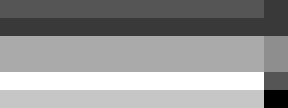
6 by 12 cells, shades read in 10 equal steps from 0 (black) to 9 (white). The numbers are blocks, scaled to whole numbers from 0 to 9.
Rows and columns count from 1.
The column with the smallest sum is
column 12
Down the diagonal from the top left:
3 2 6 6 9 7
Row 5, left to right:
9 9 9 9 9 9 9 9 9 9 9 3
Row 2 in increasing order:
2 2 2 2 2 2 2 2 2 2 2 2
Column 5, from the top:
3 2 6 6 9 7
